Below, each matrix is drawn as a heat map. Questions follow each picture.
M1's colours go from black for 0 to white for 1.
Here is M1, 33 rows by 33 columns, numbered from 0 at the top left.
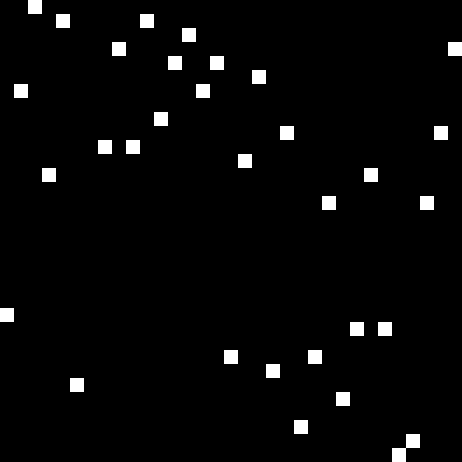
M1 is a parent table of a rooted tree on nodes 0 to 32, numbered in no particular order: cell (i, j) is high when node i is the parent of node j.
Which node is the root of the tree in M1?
6
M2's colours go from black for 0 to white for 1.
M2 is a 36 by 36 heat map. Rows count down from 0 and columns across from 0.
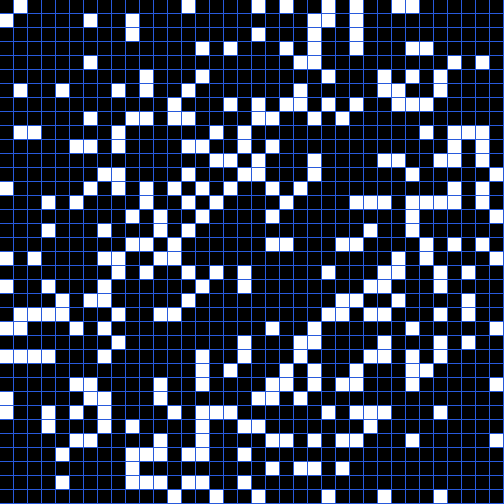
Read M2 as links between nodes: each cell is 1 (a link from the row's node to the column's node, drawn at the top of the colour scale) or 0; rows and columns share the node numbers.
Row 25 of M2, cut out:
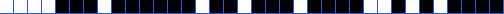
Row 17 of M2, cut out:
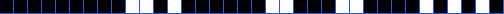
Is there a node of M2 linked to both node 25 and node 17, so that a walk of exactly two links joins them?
no
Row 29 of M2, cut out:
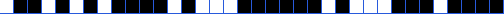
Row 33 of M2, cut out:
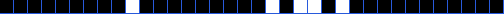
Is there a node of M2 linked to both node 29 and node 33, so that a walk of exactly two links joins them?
no
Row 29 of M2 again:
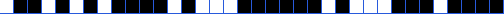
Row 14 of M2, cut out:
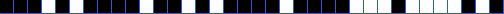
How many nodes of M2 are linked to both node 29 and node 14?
7
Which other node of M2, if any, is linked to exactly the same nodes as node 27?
node 31
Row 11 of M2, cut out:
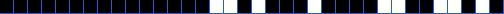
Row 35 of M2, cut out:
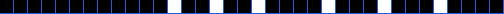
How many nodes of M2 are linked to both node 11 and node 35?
4
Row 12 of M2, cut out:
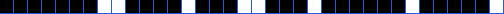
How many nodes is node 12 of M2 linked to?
8
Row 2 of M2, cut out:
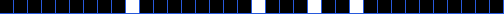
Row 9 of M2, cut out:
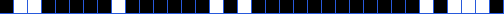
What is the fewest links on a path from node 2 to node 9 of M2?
1
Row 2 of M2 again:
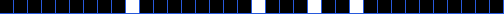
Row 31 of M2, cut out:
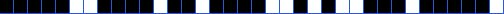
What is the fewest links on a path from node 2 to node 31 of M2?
2
